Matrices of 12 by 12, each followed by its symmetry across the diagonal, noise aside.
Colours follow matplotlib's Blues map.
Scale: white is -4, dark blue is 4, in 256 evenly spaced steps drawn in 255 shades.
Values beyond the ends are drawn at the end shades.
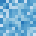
symmetric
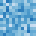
neither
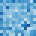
symmetric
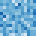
antisymmetric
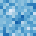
symmetric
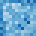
symmetric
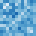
symmetric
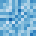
symmetric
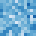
neither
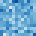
neither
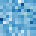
antisymmetric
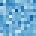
antisymmetric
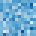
antisymmetric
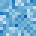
symmetric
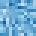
antisymmetric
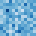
neither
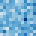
neither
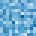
antisymmetric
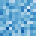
antisymmetric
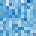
neither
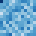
symmetric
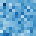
neither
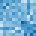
symmetric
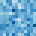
neither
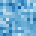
antisymmetric
